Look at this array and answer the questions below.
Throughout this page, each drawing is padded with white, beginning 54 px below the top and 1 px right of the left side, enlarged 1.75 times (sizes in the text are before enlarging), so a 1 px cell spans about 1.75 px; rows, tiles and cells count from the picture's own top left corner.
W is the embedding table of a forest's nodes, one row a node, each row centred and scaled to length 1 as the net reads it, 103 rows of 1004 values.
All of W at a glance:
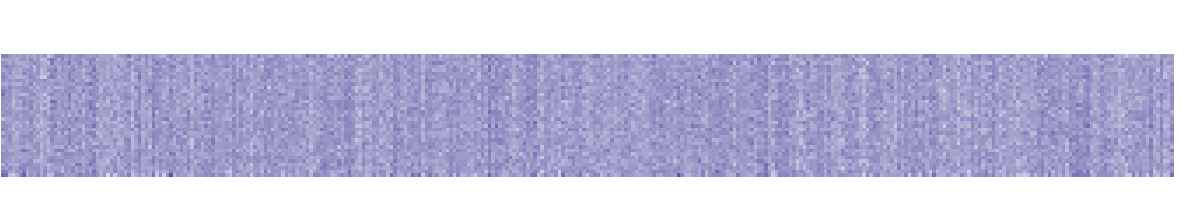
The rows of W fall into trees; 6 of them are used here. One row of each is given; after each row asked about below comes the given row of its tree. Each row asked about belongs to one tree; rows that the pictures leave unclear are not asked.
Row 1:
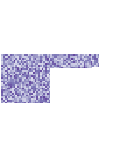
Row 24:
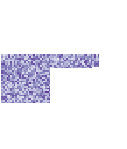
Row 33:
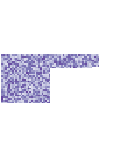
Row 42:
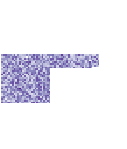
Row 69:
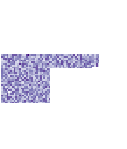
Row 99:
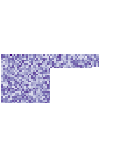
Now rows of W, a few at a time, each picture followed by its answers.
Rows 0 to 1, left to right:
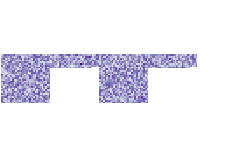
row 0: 42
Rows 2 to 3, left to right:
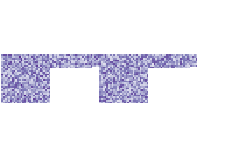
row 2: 42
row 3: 33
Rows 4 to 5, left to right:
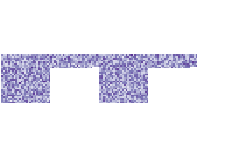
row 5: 24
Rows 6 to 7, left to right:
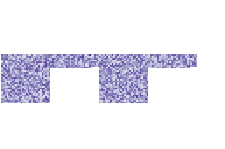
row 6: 1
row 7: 24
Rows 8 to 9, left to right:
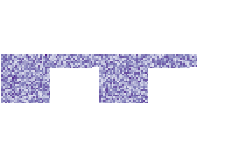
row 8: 1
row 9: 33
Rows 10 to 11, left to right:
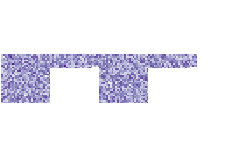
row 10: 42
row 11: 99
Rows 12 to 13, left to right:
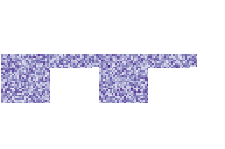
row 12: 33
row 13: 99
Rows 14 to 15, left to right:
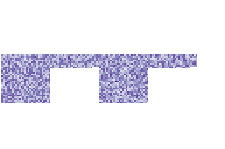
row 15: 24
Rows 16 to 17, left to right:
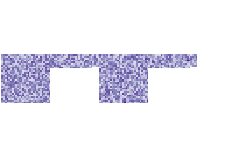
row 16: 1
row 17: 33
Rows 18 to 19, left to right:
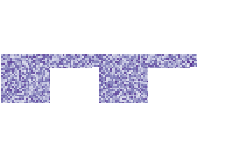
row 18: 33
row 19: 1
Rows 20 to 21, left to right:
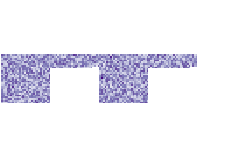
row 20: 33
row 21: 99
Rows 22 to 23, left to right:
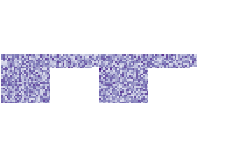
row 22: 69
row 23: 1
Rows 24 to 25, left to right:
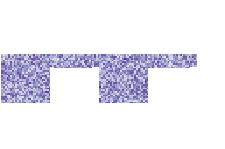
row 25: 42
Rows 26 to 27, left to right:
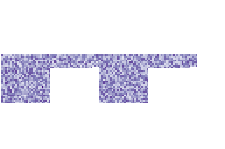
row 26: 33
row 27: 99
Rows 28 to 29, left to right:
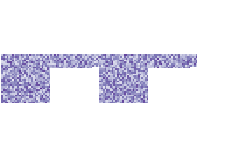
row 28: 69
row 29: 69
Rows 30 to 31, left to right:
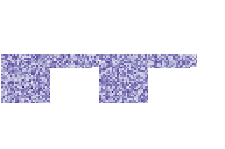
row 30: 42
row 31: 69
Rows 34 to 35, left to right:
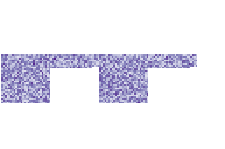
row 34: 1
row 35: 1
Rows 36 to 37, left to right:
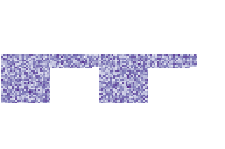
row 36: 69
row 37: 42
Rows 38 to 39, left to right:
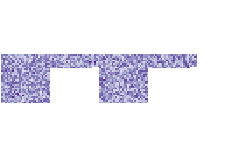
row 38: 1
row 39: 24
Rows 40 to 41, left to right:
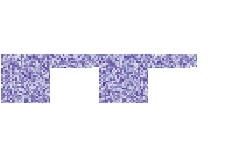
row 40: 33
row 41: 33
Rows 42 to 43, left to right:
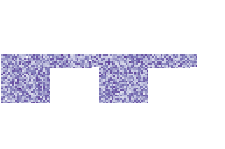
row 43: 33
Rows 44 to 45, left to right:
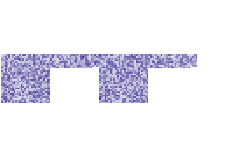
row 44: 24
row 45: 33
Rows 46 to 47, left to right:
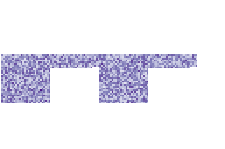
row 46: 33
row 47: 1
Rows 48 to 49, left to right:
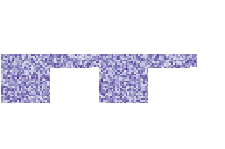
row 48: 99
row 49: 99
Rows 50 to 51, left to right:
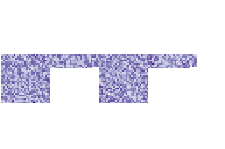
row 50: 24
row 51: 99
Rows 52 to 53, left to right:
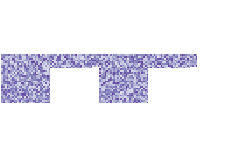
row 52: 99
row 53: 33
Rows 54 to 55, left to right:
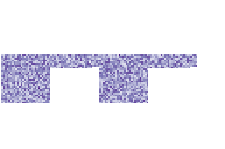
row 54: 24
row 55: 33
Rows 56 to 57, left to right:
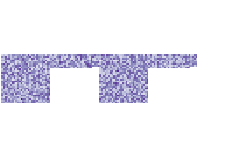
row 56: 24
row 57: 42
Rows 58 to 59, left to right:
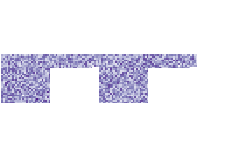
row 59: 1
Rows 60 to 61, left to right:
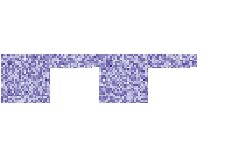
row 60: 33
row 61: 99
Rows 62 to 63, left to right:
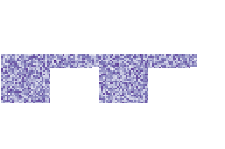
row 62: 33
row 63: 24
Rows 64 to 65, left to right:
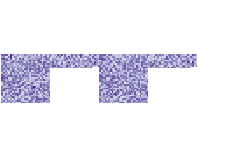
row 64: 1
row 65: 1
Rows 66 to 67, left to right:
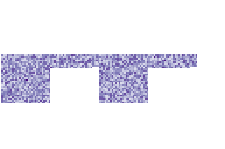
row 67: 24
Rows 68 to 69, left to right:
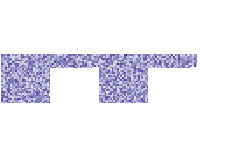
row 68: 33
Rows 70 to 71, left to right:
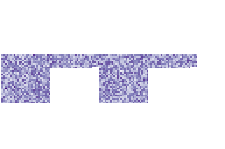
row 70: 42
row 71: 33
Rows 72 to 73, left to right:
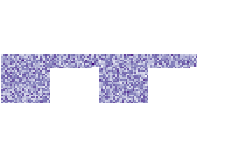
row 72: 1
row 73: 69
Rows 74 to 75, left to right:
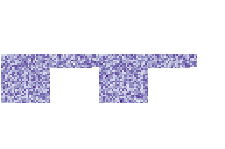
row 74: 24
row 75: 24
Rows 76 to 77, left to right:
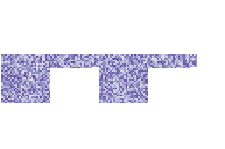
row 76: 1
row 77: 24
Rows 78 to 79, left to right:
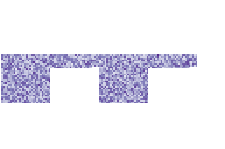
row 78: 99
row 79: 99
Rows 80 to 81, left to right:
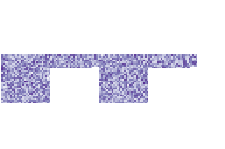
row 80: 1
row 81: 24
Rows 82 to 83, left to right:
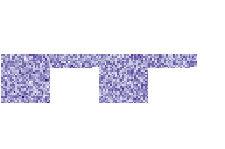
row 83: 42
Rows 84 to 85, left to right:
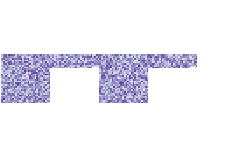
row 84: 42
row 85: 99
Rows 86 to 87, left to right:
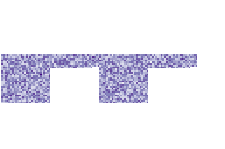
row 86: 33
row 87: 33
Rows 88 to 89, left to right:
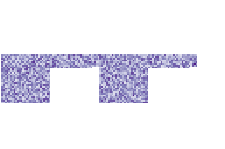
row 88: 1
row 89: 99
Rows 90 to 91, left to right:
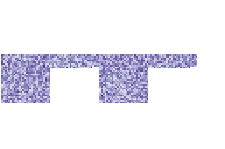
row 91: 24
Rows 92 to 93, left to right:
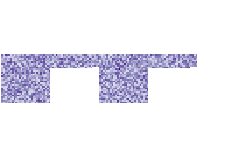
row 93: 24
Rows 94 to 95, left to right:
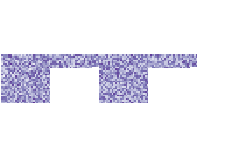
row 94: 42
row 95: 24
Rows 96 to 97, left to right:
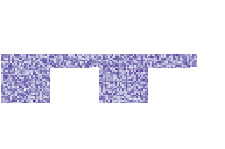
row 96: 99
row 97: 24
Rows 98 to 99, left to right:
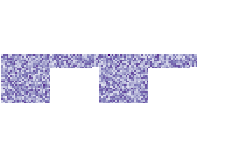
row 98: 69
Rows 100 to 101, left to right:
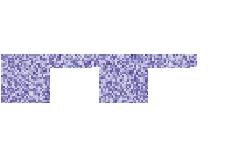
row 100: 99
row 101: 42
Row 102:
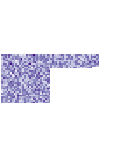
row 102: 42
